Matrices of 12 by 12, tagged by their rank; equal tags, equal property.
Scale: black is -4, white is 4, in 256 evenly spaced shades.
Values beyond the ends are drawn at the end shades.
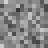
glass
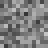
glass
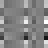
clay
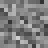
glass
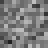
glass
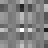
clay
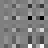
clay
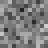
glass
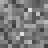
glass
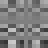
clay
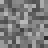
glass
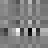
clay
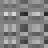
clay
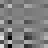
clay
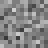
glass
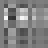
clay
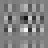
clay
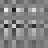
clay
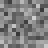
glass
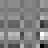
clay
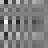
clay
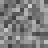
glass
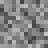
glass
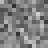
glass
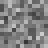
glass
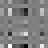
clay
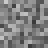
glass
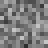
glass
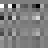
clay
